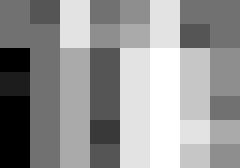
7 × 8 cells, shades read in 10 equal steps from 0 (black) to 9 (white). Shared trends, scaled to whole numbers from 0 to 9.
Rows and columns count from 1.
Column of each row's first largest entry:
3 3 6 6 6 6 6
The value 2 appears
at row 6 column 4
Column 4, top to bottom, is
4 5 3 3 3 2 3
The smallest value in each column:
0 3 6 2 5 8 3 4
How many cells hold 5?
5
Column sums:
9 27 46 23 51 61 43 33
